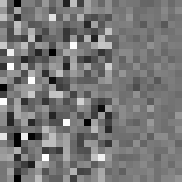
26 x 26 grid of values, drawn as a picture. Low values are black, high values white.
Stripes: none. Histogram: heavy tails on both sides. Mirror symmetry: none. Seam: vertical, 60% of the way across, the right part calmer. Grain: fine.
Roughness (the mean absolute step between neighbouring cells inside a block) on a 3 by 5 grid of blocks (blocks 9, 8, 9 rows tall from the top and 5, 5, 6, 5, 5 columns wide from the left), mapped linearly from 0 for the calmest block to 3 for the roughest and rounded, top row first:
3 2 2 0 0 | 3 2 2 0 0 | 3 2 2 0 0
